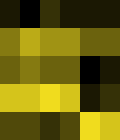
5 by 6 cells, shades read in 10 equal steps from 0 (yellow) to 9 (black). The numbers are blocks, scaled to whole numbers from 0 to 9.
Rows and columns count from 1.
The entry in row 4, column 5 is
8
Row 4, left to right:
1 1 0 1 8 7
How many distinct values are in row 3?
4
